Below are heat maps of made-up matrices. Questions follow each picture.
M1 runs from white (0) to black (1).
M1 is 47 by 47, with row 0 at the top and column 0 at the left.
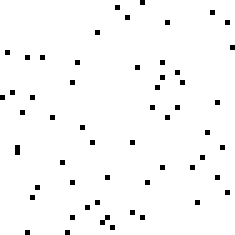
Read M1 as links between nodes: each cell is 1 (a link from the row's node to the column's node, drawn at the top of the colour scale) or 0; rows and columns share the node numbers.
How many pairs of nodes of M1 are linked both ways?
3
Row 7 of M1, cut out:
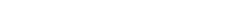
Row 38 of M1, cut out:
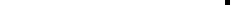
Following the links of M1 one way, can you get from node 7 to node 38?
no
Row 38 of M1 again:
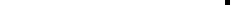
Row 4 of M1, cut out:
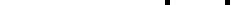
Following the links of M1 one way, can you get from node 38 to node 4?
yes
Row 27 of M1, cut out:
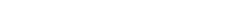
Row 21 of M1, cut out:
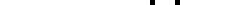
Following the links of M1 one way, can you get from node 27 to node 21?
no
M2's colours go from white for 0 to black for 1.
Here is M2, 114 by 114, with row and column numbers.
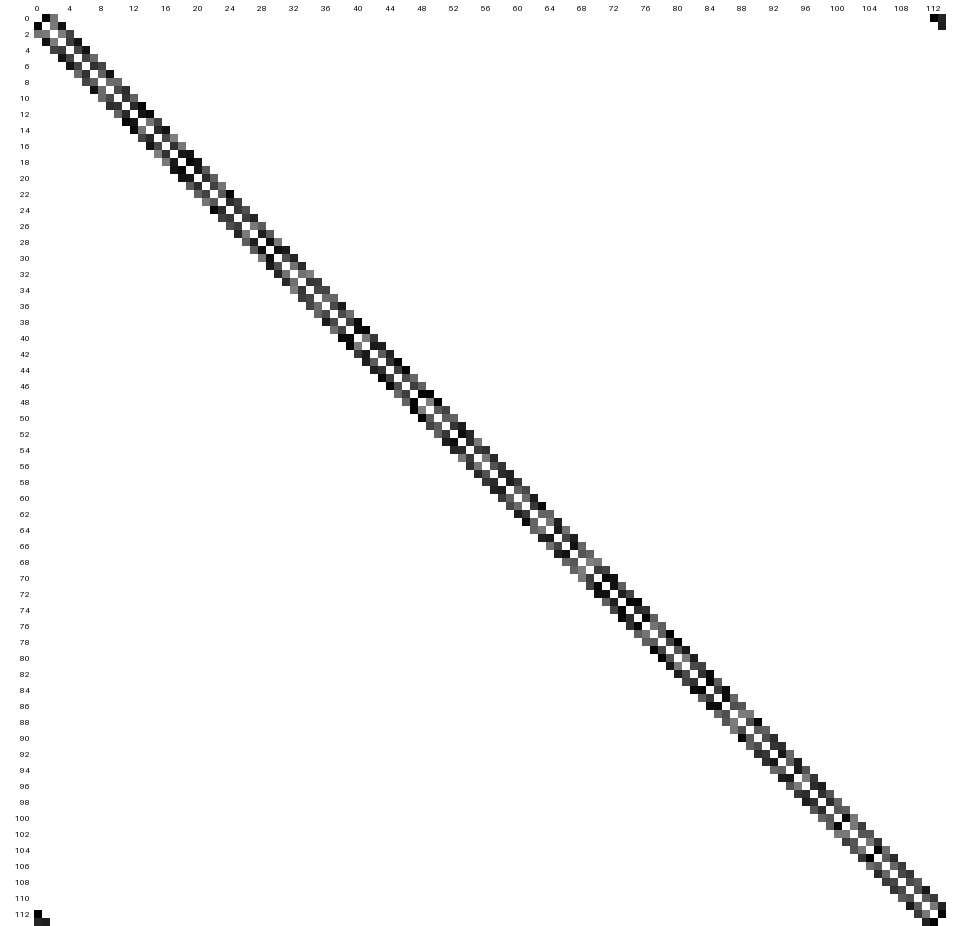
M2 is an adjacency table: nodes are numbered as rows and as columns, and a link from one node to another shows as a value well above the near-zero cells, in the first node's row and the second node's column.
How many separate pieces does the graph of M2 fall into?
1
